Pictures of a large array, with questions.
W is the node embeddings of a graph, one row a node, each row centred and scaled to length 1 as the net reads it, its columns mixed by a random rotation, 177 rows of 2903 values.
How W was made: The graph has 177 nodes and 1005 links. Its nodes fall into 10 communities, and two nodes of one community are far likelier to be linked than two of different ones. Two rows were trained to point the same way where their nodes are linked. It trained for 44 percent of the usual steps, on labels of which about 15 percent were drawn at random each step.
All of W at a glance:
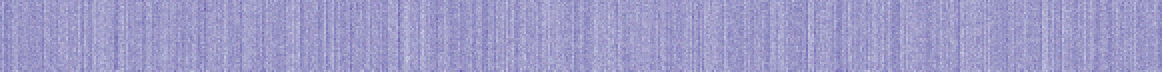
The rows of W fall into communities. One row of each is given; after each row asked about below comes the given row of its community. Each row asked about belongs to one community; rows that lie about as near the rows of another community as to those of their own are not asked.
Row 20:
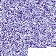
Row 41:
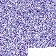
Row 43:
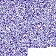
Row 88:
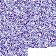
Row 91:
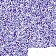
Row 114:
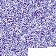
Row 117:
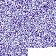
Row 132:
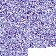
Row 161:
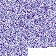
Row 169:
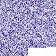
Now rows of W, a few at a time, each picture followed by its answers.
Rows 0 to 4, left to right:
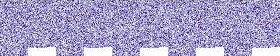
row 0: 41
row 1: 20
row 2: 132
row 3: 43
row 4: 91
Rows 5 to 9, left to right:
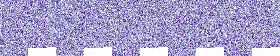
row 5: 169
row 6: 132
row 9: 169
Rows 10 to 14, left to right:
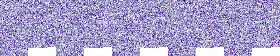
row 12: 91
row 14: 43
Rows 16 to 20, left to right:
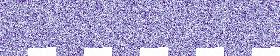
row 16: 88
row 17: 169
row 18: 88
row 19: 88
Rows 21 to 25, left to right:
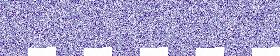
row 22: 88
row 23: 91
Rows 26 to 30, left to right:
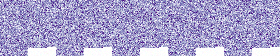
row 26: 43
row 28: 43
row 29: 43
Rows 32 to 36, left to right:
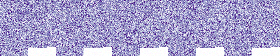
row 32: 114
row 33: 41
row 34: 169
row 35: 169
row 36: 161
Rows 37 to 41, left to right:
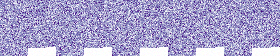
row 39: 91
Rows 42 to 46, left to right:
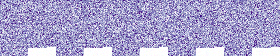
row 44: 43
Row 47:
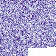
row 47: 169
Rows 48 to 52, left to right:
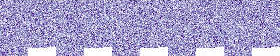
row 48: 91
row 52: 43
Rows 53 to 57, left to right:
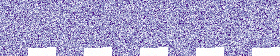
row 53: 132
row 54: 20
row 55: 88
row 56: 117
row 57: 88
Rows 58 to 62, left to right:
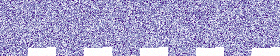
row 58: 132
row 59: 20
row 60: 43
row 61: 161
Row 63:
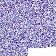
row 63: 88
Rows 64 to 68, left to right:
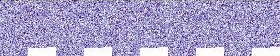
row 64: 20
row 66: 91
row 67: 114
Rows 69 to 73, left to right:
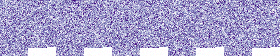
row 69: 114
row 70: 41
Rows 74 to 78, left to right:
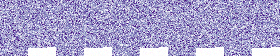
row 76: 20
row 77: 41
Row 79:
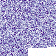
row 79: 91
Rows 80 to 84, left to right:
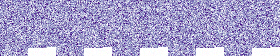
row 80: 114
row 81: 91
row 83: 169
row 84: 169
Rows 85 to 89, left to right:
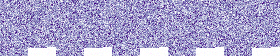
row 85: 161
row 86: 88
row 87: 169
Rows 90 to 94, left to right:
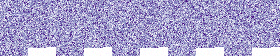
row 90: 91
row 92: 169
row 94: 161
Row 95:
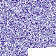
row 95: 20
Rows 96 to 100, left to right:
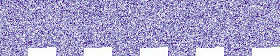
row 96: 114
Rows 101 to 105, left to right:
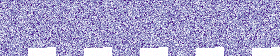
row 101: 117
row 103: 43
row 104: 20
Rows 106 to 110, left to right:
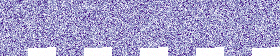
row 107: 41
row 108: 132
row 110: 132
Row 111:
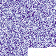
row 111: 43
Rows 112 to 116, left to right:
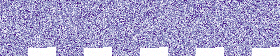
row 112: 43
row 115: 43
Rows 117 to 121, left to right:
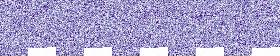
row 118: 169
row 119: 161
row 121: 169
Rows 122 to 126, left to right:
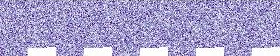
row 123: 41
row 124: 114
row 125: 169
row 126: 41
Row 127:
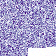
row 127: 88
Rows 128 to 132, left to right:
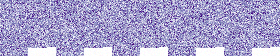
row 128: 161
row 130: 91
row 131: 161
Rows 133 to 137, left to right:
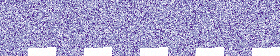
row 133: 91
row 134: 117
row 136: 132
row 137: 114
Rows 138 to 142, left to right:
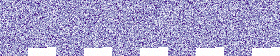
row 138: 114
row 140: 20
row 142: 169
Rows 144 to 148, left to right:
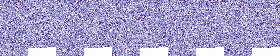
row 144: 91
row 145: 91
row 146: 20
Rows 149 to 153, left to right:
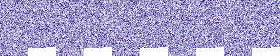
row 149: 88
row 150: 88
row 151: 88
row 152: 114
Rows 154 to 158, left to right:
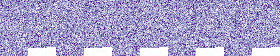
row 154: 132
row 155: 169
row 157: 132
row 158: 117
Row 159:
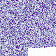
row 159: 20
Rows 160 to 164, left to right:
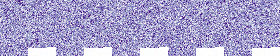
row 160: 88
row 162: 114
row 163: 132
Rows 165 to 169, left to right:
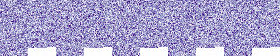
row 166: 91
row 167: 88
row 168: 114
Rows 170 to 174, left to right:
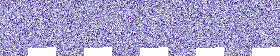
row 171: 117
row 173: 88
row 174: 41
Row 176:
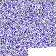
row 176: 20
